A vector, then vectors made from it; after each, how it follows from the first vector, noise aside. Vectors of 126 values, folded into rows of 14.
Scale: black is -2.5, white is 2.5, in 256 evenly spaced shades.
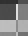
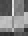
wrapped around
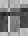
wrapped around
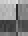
negated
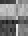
wrapped around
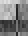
negated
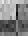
negated
